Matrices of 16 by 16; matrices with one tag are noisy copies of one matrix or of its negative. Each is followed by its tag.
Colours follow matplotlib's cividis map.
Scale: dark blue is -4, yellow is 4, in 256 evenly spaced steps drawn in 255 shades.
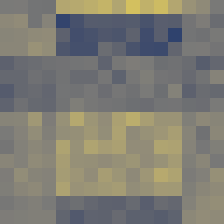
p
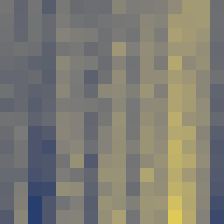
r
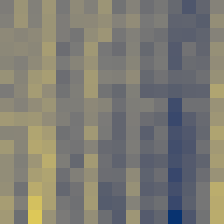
r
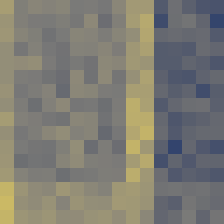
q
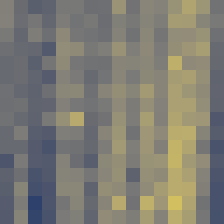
r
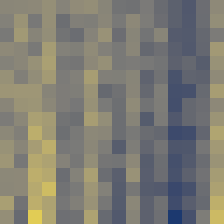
r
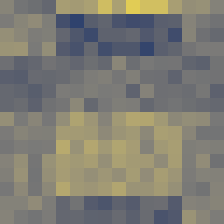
p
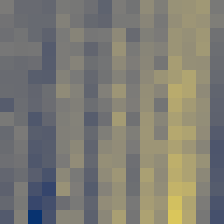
r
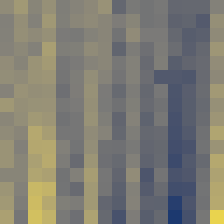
r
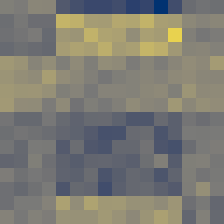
p
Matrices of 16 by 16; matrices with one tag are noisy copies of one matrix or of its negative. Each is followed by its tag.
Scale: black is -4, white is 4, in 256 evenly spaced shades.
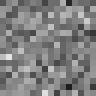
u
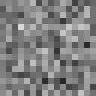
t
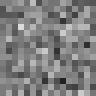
t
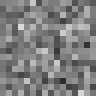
t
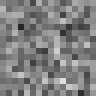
t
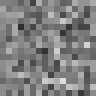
t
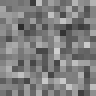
t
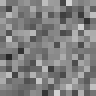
u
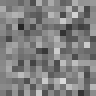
t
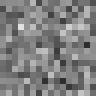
t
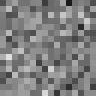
u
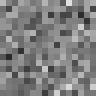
u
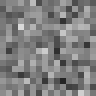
t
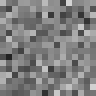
u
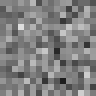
t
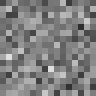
u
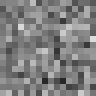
t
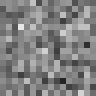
t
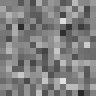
t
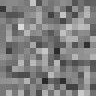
t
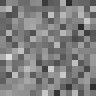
u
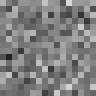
u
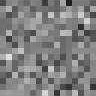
u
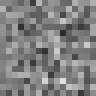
t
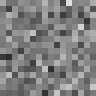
u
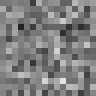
t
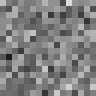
u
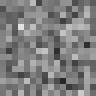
t
